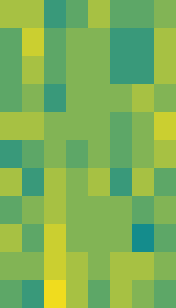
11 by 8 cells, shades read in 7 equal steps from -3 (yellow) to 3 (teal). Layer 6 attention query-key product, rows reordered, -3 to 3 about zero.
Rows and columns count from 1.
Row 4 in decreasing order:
2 1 0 0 0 0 0 -1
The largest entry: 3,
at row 9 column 7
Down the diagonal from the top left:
-1 -2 1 0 0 1 -1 0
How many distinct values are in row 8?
3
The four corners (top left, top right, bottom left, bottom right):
-1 0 1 1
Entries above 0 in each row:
4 4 4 2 1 4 3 2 3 0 4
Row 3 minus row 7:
2 -3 2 0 1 0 3 -2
